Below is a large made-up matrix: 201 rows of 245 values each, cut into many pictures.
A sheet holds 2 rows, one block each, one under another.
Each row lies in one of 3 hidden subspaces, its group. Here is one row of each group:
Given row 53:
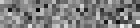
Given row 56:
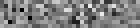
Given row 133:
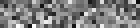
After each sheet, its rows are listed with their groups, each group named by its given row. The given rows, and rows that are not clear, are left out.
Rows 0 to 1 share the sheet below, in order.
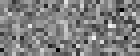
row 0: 53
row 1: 56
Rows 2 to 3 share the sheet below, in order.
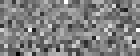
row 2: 53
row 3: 133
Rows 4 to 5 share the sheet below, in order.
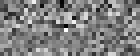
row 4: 133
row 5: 53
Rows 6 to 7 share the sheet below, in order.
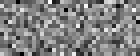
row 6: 56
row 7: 133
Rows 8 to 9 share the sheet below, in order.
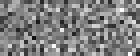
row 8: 53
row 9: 56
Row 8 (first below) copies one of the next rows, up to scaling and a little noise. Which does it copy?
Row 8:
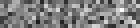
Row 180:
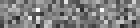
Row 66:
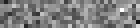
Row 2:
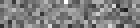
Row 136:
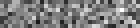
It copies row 136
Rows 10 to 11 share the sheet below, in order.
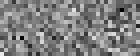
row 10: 53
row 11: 56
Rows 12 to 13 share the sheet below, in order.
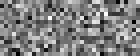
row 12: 56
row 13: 133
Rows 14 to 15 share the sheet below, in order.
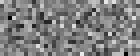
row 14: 133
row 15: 53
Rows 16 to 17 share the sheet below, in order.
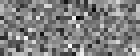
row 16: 56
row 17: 133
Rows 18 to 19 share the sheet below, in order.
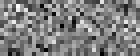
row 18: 133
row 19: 133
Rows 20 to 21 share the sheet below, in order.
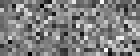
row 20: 133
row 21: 53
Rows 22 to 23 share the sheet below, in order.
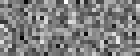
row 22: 56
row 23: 56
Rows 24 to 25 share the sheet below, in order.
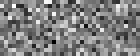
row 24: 133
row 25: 133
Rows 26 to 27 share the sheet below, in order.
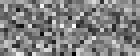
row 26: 133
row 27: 133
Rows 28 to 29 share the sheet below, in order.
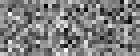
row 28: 53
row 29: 53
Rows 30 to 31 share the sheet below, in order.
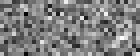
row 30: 56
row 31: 53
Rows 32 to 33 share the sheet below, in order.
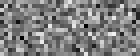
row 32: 56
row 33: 56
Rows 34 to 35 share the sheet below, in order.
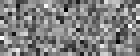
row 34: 56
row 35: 133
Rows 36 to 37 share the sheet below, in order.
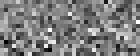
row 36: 53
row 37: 133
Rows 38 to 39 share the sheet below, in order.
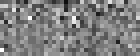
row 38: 56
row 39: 56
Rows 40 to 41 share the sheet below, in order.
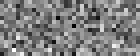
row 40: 56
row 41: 133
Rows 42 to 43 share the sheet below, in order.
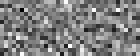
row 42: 56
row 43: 133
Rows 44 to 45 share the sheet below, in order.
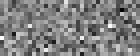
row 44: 53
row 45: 133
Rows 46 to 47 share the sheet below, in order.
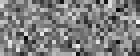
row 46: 53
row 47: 133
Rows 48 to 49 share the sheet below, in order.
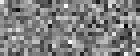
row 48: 53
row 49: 53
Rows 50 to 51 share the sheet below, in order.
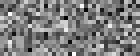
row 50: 53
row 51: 53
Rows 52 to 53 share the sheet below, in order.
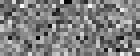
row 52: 53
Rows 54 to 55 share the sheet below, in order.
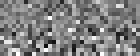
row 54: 56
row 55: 133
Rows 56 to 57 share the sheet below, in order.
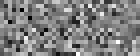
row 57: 133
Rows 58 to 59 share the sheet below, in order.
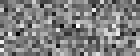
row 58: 133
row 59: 56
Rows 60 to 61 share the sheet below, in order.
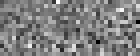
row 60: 53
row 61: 56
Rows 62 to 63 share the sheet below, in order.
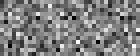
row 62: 53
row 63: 133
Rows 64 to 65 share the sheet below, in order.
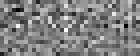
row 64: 53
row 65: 53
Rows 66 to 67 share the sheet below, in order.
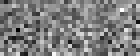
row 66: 53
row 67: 53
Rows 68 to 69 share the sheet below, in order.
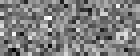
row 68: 56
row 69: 133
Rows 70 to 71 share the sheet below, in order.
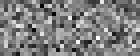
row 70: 133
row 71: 133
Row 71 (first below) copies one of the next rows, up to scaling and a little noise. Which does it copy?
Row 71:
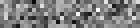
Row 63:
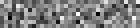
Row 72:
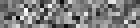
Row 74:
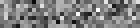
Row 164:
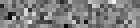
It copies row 74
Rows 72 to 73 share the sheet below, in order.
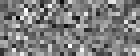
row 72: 133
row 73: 133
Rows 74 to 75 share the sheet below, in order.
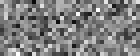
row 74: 133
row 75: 133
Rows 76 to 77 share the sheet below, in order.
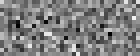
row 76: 133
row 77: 56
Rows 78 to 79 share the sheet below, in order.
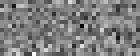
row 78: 133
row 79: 133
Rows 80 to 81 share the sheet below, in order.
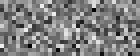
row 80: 133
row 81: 56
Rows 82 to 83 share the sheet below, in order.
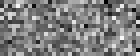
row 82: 56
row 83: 53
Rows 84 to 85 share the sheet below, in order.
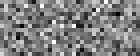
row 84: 133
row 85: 133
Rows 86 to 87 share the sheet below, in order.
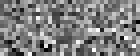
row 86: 53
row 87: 133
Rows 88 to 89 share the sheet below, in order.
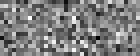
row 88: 56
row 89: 133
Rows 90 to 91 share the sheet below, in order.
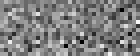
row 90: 53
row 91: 53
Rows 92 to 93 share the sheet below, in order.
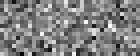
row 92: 53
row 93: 133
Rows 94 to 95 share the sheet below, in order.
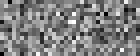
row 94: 56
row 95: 56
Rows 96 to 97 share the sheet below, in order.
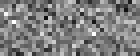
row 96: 133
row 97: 133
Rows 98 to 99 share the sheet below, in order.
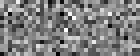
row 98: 53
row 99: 53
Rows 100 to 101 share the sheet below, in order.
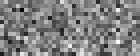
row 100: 56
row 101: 133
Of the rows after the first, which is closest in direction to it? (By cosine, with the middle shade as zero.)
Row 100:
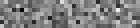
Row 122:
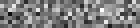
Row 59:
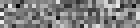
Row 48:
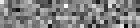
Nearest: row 48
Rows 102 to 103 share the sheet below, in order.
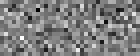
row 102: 53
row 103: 56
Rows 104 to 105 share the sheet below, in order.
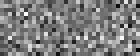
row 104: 56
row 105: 53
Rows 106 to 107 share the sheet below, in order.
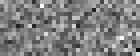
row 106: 133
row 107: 53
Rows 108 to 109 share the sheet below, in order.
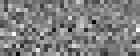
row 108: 133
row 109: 133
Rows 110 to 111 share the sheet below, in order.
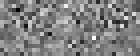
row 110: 53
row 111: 56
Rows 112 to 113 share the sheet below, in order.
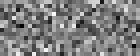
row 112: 133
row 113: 133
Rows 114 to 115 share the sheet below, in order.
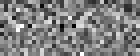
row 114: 133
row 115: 56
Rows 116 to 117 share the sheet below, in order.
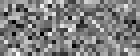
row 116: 133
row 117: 133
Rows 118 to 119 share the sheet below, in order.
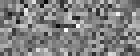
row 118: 133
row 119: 53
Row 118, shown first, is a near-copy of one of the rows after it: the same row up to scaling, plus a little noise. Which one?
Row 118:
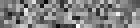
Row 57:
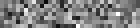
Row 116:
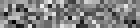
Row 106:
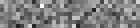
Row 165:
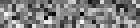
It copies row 57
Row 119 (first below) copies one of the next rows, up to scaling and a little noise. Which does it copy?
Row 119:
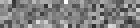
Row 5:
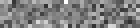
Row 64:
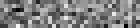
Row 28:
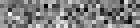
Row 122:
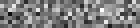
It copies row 5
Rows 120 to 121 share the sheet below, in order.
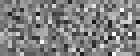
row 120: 53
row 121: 56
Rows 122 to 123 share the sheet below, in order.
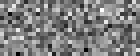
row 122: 53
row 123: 53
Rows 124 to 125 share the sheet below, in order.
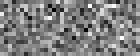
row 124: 56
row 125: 53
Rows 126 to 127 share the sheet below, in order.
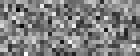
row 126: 133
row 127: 53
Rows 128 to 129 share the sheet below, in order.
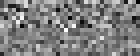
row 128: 133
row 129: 53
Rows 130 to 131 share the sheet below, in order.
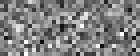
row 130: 133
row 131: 56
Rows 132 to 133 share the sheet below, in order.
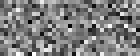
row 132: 53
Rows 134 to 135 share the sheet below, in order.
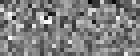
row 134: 133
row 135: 53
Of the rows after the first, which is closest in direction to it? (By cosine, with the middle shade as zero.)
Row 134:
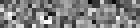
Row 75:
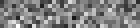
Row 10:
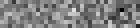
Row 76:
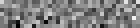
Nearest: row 75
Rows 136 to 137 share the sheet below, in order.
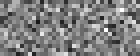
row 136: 53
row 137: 133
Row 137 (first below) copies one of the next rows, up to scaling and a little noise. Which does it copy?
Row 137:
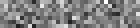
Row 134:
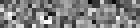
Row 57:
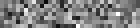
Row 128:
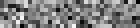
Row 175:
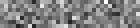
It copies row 175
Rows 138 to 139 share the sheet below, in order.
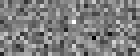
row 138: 56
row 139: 56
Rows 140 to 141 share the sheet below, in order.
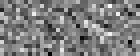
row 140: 56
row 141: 56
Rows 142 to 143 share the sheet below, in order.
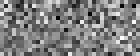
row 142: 56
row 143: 53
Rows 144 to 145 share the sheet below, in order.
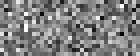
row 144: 56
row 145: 56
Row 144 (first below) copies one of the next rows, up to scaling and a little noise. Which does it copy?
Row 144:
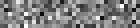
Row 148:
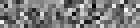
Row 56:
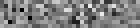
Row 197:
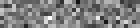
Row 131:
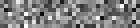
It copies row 131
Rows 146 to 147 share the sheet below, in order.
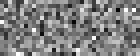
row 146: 56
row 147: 133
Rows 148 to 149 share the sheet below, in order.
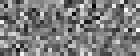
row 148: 56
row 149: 133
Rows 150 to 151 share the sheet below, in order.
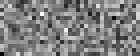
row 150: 56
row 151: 53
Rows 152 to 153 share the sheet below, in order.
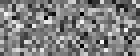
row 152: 133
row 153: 56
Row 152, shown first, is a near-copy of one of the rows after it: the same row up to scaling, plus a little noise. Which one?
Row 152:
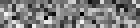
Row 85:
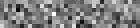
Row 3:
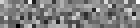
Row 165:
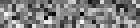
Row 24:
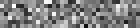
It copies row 165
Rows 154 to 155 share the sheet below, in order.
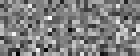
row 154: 56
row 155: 133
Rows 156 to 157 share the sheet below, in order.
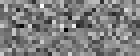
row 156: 133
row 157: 53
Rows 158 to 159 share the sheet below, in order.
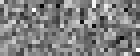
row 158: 56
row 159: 53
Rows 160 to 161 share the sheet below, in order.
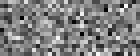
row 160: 56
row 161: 53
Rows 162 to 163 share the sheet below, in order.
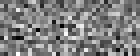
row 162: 133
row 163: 53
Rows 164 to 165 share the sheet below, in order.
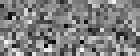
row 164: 133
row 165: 133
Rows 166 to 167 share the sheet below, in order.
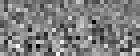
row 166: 133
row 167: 53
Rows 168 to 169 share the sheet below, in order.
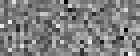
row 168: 53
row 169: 56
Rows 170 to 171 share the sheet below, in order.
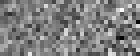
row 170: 53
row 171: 53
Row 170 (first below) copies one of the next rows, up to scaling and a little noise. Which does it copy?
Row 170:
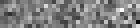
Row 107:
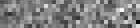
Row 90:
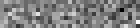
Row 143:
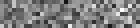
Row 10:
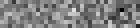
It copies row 107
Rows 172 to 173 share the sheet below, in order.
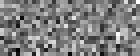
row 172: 133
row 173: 133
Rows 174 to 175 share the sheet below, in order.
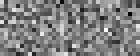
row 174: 56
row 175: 133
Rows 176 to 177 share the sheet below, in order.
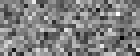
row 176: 133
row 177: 53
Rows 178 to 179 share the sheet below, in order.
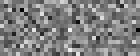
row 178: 56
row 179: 133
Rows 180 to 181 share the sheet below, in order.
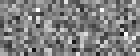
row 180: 53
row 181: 56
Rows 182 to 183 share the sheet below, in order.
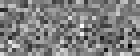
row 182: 133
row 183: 53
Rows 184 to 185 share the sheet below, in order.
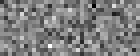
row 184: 56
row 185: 56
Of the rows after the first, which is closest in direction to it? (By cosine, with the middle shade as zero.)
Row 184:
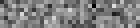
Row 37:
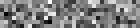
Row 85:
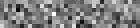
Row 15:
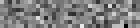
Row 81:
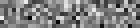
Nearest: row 85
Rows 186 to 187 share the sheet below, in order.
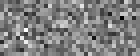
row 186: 53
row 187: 56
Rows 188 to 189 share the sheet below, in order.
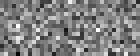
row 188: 133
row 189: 53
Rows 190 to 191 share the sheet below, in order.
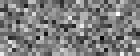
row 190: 133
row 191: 53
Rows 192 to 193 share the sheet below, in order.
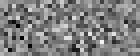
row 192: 133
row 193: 56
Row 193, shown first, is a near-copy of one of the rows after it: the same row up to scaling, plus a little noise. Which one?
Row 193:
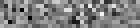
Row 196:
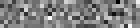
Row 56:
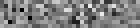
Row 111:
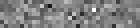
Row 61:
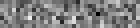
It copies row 56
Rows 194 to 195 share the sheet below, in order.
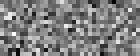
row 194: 133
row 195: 133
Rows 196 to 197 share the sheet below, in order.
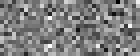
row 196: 56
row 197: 56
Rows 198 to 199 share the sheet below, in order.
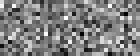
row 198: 53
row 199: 53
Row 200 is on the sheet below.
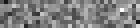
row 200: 53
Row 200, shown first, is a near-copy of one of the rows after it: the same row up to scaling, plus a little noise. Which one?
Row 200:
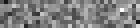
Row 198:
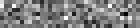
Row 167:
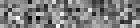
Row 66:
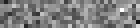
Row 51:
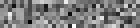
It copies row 66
